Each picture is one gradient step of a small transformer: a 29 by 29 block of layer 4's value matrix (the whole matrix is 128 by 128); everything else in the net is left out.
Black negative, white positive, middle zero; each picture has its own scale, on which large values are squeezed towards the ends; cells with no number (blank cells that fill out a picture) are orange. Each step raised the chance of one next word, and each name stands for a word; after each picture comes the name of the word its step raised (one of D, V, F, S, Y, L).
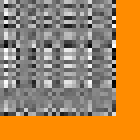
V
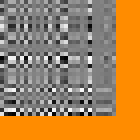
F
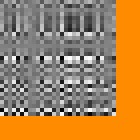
F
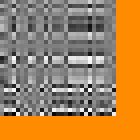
F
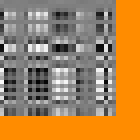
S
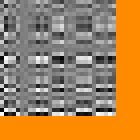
F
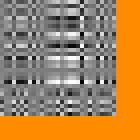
V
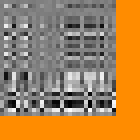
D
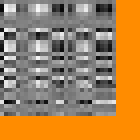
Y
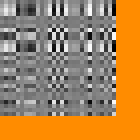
Y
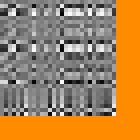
S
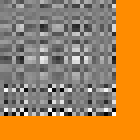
F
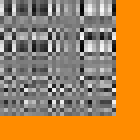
Y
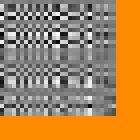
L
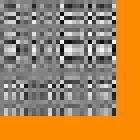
L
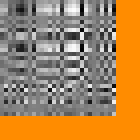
Y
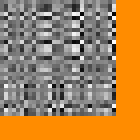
L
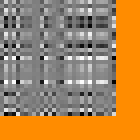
V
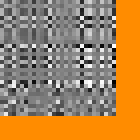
V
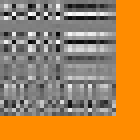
L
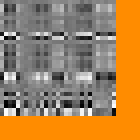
D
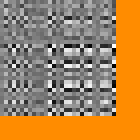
V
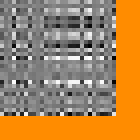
V
